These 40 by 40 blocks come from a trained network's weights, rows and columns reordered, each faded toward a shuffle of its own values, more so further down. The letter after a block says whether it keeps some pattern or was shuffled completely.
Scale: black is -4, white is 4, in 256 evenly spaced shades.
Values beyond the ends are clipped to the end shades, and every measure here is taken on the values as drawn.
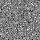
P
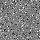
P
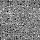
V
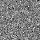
P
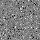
P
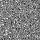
P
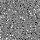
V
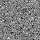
P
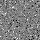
P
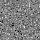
P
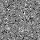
P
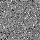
P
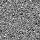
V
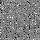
V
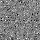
V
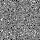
P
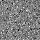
P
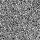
P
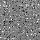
V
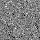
P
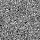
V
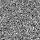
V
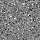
P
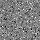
P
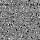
V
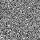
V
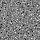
P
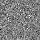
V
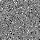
P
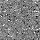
V
